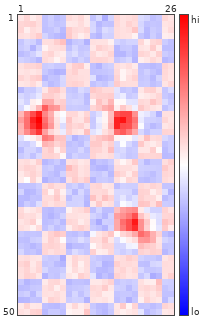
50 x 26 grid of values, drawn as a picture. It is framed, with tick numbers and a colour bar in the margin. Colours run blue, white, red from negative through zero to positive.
A checkerboard runs through the table. The halves do not mirror each other. There is no overall slope. There are no lone odd cells. On average the colour sits 50% of the way up the scale. There are three bumps.
